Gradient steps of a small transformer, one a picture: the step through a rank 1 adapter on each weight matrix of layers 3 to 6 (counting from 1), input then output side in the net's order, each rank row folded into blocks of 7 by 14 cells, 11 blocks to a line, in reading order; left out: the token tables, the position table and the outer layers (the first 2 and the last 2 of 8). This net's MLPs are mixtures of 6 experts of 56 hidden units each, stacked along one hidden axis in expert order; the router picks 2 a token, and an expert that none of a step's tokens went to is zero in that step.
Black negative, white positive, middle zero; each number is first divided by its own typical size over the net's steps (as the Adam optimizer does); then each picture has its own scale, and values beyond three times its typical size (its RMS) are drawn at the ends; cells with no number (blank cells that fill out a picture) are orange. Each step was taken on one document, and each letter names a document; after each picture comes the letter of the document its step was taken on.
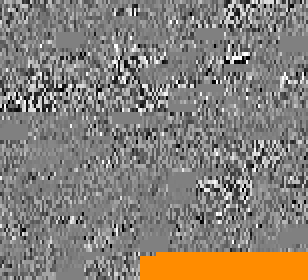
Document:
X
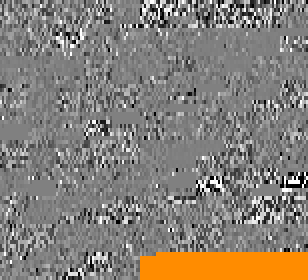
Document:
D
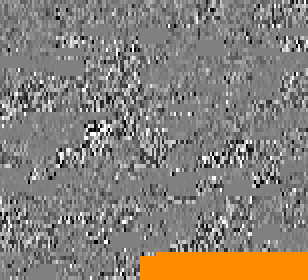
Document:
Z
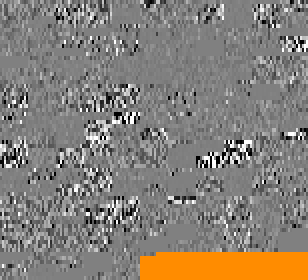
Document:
Z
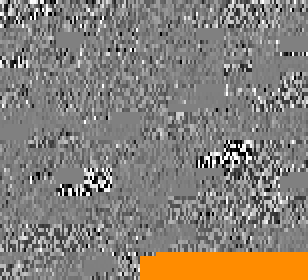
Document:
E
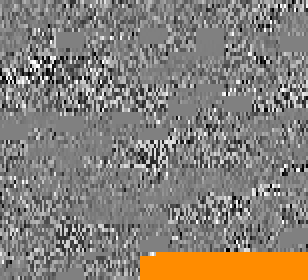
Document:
X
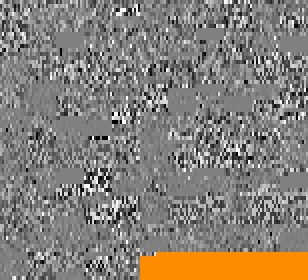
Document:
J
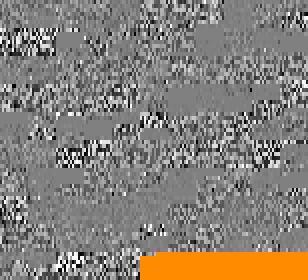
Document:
J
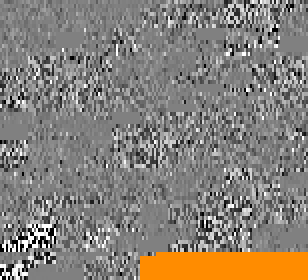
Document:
X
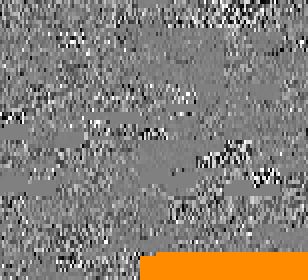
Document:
Z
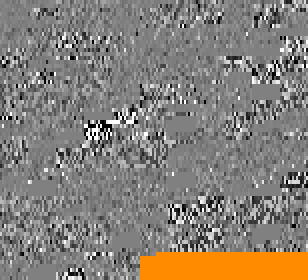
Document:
D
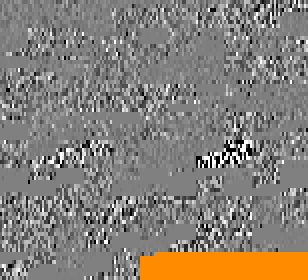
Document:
Z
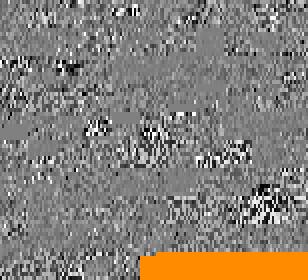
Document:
E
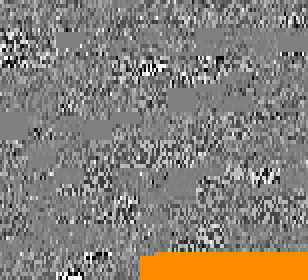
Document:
J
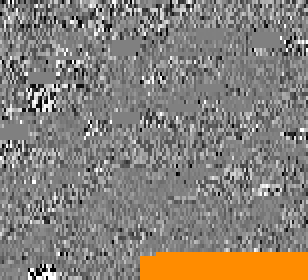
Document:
E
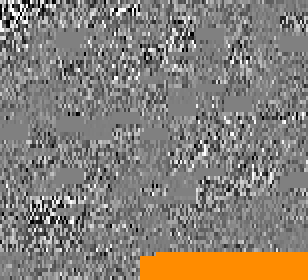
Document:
J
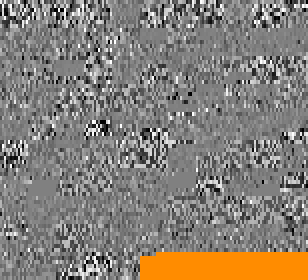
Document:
D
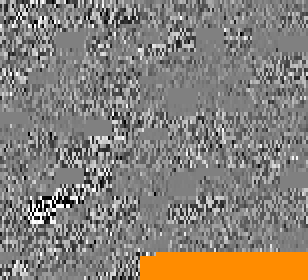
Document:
J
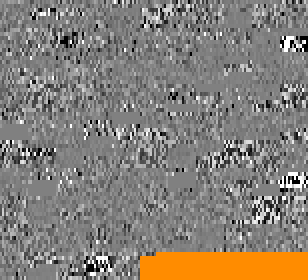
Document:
D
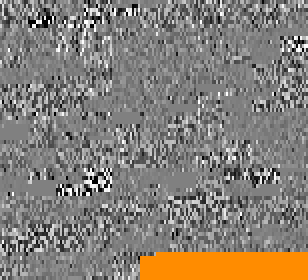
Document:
D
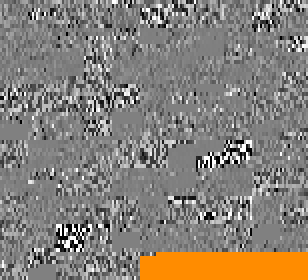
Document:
D
